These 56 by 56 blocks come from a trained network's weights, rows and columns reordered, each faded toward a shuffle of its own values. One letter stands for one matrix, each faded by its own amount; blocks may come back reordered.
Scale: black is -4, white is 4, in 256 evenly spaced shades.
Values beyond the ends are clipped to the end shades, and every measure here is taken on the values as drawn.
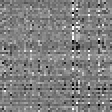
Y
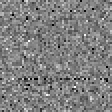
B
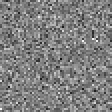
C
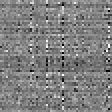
Y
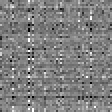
Y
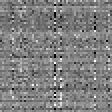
Y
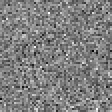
B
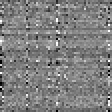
Y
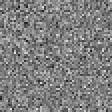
C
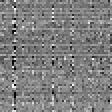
Y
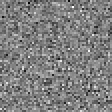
B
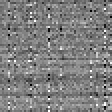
Y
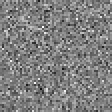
B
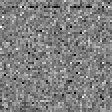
B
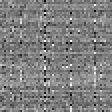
Y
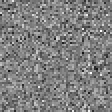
B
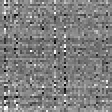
Y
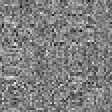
C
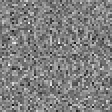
C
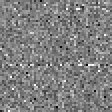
B
